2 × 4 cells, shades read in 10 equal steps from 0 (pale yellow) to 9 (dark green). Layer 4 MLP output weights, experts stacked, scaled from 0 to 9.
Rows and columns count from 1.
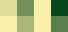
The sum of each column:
1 8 0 15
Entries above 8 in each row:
1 0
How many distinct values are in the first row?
4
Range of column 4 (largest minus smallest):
3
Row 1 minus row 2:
1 2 0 3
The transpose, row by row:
1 0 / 5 3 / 0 0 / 9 6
